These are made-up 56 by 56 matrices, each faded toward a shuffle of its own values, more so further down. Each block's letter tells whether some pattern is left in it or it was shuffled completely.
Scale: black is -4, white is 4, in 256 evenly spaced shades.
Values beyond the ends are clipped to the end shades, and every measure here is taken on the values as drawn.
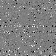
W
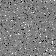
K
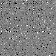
W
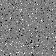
K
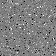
K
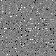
W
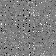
W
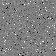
K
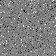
K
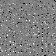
W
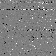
W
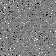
K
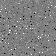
K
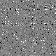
W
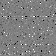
W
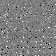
W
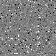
W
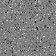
W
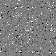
W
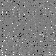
W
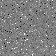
K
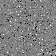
K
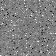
K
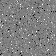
K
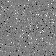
K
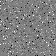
K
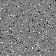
K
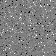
K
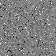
K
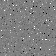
K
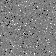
K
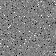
K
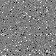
W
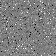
K
